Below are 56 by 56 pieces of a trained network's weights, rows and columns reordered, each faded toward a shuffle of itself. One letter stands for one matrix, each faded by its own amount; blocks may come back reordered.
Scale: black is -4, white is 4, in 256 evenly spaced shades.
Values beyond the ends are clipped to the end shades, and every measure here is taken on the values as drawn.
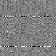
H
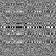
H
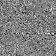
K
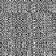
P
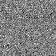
K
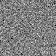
K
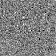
K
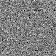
K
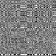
H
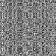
P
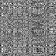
P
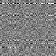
H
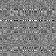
H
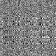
P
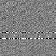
H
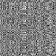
P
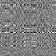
H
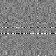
H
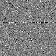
K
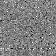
K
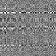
H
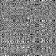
P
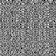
P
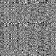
P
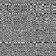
H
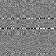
H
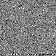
K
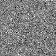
K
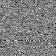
K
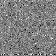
K
